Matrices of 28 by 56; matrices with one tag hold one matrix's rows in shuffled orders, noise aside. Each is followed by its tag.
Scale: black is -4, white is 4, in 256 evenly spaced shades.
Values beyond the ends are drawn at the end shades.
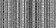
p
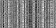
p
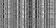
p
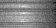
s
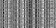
p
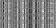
p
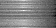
s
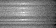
s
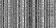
p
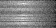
s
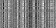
p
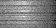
s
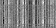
p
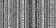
p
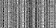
p
